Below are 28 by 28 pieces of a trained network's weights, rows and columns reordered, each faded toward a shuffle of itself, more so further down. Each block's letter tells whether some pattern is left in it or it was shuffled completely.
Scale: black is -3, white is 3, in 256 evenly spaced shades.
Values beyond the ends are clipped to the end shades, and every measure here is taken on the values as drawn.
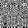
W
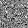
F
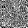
W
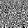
W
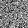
F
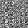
W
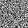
F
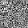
W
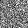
F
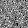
F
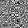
W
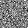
F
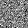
F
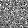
F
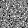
F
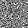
W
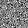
F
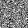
F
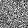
F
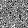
F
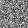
F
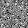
F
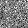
F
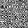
W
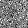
F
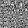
W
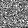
F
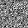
W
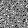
F
